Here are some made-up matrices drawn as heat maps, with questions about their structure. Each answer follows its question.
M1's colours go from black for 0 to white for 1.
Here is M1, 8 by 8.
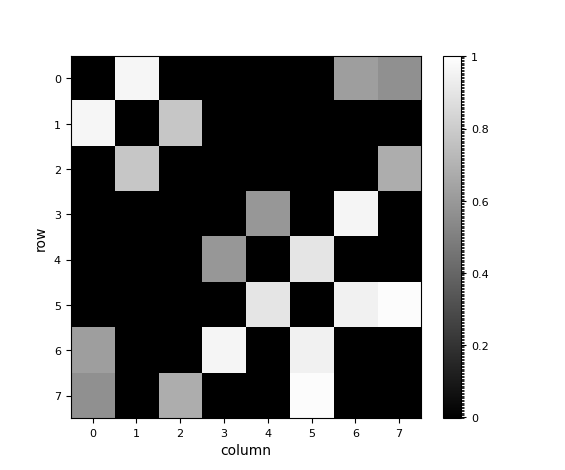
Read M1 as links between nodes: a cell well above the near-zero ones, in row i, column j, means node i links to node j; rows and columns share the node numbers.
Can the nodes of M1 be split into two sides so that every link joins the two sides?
yes
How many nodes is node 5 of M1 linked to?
3
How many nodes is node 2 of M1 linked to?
2
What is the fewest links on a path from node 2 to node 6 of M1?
3
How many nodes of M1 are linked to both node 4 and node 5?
0
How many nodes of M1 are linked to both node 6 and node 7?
2
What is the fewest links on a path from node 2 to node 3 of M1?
4
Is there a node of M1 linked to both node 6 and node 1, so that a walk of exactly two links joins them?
yes
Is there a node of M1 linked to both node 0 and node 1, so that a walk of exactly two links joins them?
no
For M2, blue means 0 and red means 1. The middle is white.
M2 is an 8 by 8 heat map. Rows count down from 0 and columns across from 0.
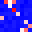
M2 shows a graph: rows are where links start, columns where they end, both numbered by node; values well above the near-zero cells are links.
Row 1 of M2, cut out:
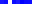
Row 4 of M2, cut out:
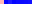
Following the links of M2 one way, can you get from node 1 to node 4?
yes
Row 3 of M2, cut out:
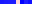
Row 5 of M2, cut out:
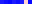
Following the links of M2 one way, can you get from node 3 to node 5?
no
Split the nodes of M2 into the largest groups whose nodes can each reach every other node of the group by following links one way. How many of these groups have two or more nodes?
2
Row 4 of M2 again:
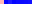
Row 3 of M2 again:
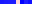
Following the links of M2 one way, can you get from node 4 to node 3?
yes
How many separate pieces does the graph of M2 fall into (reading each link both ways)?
2
